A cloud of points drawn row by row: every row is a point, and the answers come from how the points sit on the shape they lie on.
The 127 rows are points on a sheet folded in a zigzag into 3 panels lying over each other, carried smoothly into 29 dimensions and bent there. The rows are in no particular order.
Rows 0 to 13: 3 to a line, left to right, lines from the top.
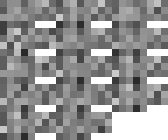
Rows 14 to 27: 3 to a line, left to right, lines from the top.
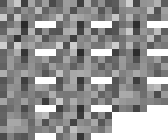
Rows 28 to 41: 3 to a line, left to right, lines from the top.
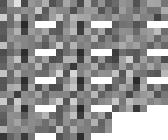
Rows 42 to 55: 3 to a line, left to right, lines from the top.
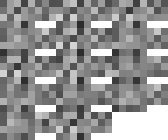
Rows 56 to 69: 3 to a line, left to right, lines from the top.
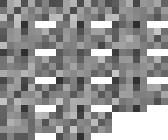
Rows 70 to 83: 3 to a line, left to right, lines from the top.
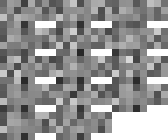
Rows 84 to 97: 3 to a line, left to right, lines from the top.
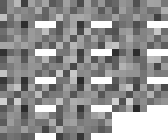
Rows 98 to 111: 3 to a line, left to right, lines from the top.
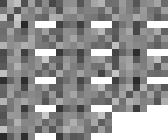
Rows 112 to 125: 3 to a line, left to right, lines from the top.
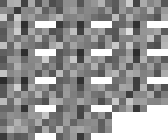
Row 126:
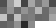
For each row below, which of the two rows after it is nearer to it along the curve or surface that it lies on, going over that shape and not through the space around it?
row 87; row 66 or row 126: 126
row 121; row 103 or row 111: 103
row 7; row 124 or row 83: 124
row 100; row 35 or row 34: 35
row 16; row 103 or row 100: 103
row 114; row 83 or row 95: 95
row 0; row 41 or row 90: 90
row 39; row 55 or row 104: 55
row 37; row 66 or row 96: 66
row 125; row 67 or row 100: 100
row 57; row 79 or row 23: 23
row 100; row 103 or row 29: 29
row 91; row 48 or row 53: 48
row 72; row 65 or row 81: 81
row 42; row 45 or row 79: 79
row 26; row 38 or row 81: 81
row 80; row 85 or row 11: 85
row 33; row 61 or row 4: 4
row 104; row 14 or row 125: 14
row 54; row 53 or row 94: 53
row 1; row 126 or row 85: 126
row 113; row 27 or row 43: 43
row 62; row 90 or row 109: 109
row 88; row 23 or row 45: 23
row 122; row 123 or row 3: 123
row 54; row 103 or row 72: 72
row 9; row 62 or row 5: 62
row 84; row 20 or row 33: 33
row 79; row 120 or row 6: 6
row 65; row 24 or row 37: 37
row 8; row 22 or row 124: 124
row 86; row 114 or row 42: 42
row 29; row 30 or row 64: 30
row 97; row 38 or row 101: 38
